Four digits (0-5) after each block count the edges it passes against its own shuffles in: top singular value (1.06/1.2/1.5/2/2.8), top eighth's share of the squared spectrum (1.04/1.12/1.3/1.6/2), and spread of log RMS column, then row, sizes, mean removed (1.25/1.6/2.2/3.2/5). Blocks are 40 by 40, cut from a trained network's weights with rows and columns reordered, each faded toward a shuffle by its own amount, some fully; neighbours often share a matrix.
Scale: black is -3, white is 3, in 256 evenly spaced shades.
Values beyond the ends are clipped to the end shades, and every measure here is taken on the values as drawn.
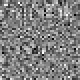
3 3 1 2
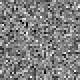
0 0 0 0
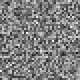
0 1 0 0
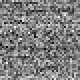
2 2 0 0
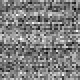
3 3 0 1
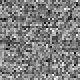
2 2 0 0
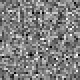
2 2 0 1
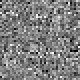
2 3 0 1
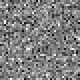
2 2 0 0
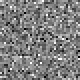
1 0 0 0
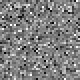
0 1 0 0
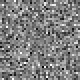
0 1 0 0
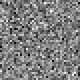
0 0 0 0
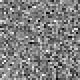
1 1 0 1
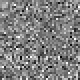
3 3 0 2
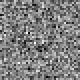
0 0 0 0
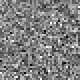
1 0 0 0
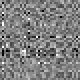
4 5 1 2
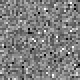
0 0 0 0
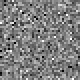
2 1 0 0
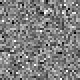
1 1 0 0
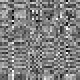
4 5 2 1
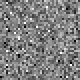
2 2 1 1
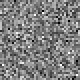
1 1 0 0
